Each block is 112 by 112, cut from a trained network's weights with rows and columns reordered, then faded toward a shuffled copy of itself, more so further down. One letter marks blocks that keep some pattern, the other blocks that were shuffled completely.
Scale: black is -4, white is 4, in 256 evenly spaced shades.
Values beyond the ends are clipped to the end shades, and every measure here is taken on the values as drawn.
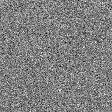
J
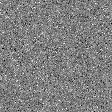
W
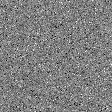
W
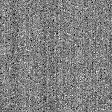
J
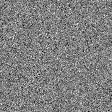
W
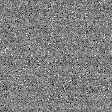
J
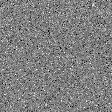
W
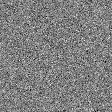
W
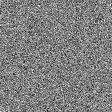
W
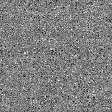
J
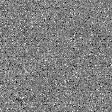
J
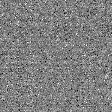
J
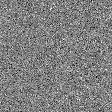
W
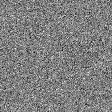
J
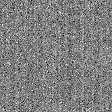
J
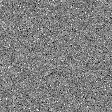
W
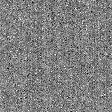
J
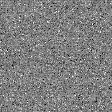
J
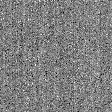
J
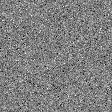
W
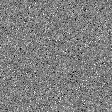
W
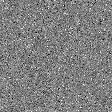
W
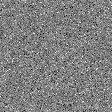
W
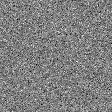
W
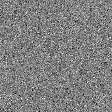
W
